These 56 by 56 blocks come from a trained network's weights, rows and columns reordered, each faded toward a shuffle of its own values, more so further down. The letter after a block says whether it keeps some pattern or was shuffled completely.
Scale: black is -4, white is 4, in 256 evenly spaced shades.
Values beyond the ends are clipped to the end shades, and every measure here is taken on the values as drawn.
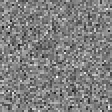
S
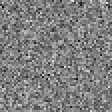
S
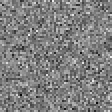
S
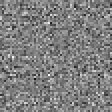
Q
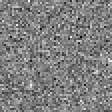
S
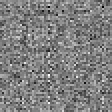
Q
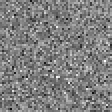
S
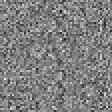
Q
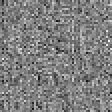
Q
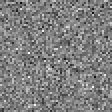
S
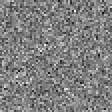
S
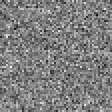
S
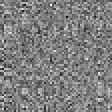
Q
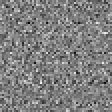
Q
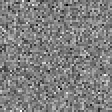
S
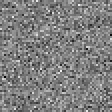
S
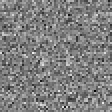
Q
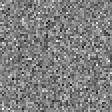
S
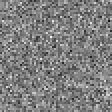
S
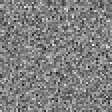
S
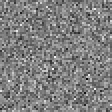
S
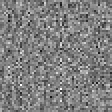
Q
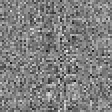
Q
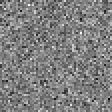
S
